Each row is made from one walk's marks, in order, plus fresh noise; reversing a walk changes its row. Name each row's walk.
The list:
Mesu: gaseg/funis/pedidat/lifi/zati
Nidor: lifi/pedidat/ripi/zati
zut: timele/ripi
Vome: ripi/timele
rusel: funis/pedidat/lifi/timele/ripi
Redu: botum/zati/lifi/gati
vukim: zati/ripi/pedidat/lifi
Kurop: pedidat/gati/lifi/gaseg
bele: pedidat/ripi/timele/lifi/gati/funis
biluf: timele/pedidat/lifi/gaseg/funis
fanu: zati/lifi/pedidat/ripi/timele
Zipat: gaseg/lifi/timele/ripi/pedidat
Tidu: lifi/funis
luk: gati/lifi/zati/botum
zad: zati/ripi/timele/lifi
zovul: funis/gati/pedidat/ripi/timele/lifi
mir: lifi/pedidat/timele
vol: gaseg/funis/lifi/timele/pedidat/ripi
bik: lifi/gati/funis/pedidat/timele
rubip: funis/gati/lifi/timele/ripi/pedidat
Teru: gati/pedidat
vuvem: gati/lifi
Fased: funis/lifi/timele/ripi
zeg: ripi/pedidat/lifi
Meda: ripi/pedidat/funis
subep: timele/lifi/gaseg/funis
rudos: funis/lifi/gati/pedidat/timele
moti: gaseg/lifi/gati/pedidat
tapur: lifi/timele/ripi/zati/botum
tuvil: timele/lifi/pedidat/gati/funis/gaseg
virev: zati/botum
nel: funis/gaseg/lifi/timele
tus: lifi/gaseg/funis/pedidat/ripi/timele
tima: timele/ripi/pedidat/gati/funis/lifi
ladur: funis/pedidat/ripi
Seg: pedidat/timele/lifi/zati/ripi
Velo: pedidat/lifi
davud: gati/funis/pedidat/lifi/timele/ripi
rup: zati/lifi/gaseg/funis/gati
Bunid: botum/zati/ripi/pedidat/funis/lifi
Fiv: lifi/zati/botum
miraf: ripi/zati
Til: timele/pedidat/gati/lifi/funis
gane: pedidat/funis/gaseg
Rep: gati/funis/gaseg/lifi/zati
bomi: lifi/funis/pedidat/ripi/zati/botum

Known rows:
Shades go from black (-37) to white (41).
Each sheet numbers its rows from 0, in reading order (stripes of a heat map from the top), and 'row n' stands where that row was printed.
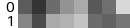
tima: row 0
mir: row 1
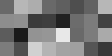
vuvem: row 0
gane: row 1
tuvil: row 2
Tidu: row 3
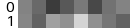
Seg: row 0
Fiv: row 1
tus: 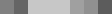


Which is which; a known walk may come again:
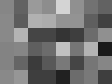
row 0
Fiv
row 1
bomi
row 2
Kurop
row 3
rup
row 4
Seg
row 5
gane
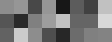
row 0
Meda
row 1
zut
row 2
Rep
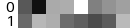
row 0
subep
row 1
vuvem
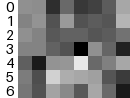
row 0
bele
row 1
miraf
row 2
Velo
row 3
ladur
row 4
tuvil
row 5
Tidu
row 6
Fased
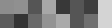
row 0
zeg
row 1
tima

